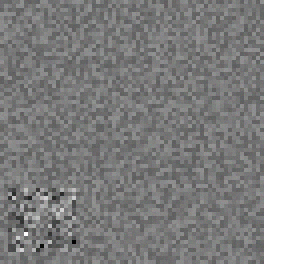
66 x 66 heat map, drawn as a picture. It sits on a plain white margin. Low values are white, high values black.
A few values lie far out on both sides of the bulk. In the bottom left lies a patch that is rougher than the rest. The bottom left is the roughest part. No row or column stands out.
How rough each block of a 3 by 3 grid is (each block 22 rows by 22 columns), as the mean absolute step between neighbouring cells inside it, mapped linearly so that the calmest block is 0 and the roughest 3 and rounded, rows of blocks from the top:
0 0 0 | 0 0 0 | 3 0 0
